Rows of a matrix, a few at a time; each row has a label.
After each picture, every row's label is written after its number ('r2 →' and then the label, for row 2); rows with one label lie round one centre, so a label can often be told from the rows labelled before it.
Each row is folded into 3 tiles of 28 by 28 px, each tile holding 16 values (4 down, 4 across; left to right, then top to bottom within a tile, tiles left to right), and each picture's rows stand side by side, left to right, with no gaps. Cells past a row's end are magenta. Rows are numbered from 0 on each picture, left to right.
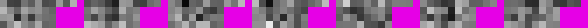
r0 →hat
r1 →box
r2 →hat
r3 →hat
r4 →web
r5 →box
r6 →box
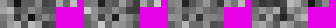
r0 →hat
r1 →hat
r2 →hat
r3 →box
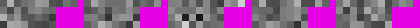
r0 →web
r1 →web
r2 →hat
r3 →web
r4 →web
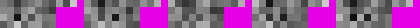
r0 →hat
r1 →hat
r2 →hat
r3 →hat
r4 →hat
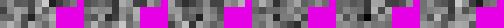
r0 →box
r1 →box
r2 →hat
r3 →web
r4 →box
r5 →box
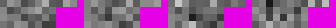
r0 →web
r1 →web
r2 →web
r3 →hat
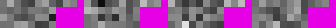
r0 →web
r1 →hat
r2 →hat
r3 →web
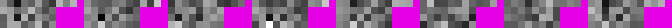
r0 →hat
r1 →hat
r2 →box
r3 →hat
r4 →hat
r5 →web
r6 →web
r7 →hat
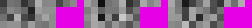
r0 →box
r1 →hat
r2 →hat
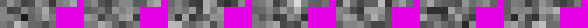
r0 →web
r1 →web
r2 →box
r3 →web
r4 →web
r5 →web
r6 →box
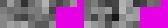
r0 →web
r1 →box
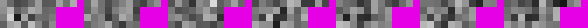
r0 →hat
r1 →web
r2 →web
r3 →box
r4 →box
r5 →box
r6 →box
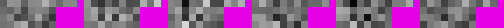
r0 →web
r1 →hat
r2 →hat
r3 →web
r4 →hat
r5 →web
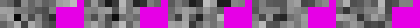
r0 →hat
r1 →box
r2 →box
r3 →box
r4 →web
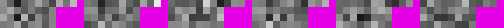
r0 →hat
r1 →hat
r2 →box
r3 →hat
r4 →box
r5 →web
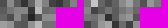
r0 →box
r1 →web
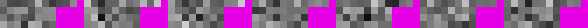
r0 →box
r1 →hat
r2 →hat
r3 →web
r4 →box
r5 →web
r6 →web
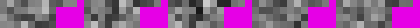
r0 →web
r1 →box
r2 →box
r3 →web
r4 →web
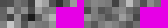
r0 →box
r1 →web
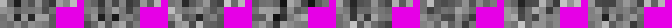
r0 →hat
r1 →hat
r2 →hat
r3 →box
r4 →hat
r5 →web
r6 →hat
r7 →hat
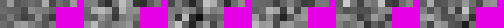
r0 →web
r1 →box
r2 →box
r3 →box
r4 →web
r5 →web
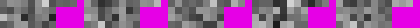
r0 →web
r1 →hat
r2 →web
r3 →box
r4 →hat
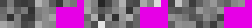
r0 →box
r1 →hat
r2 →web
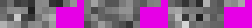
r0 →box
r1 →web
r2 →hat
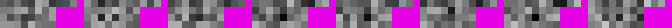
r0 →box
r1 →hat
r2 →box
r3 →box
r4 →box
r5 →box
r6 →box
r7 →hat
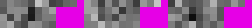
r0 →box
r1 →hat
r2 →web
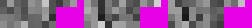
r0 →web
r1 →hat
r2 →hat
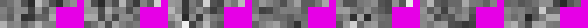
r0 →box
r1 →hat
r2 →hat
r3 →web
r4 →hat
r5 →web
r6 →box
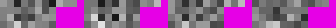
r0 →hat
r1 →hat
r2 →hat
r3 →web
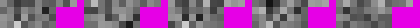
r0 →hat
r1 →web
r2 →hat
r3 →hat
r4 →web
